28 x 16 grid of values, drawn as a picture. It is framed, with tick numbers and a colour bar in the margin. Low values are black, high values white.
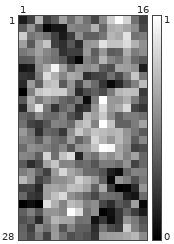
Odd rows or columns: none. Mirror symmetry: none. Histogram: bell-shaped.
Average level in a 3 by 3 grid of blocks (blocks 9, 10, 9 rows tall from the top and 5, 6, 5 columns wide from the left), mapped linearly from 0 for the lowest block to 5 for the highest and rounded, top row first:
3 2 5
3 5 5
2 4 0
